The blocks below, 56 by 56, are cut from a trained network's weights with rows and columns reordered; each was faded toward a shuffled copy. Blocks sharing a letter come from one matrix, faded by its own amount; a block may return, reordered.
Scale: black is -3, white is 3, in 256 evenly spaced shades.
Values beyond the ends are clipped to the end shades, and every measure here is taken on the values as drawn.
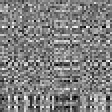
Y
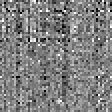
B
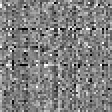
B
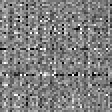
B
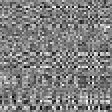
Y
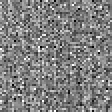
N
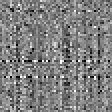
B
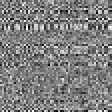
Y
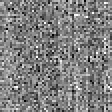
N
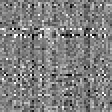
B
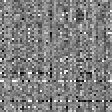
B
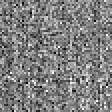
N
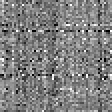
B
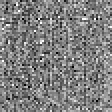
N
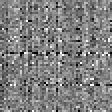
B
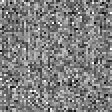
N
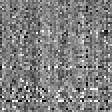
B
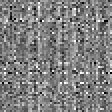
B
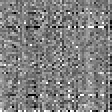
B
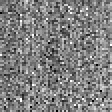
N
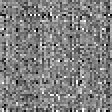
B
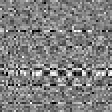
Y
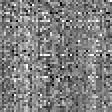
B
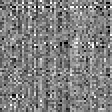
B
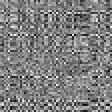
Y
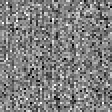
N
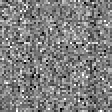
N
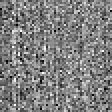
N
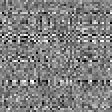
Y
